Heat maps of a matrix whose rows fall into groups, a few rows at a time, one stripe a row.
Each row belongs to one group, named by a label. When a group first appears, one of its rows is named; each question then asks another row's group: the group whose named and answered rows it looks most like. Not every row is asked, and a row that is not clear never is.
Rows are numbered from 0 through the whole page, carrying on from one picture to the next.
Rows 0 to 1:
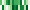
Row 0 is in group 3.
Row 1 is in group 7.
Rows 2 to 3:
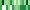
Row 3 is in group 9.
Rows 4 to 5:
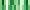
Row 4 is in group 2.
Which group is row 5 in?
2
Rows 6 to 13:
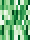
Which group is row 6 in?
2
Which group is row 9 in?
7
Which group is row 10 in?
3
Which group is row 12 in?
2
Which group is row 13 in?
2
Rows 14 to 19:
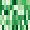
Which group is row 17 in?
9
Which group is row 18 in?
3
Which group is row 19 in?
7
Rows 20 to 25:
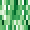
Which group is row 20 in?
3
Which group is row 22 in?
3
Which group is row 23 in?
9
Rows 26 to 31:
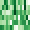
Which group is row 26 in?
3
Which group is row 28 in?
9
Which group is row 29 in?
7
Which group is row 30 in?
9
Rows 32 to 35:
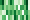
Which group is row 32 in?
2
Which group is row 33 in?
7
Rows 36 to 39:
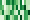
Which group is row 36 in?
3
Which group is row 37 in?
9
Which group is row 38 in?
2
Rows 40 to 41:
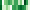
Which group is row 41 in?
9
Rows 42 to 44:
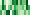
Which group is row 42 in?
7
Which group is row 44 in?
3
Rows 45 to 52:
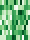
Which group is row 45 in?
3
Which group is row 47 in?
9
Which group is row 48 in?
9
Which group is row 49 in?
7
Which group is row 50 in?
3
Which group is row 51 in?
9
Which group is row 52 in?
3
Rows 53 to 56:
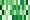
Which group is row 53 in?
7
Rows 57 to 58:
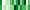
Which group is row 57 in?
9
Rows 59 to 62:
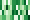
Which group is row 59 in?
9
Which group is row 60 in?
3
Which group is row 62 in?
2
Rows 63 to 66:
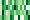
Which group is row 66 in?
2
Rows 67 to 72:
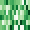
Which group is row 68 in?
7
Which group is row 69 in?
2
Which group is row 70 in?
2
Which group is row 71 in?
9
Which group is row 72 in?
2
